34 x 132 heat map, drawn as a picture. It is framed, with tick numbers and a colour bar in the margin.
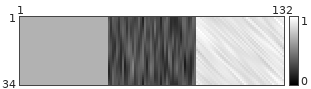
The table splits into one row of 3 panels. Panel 1,1: high, flat. Panel 1,2: low, streaked downward. Panel 1,3: very high, slanting down to the right, faint in contrast.
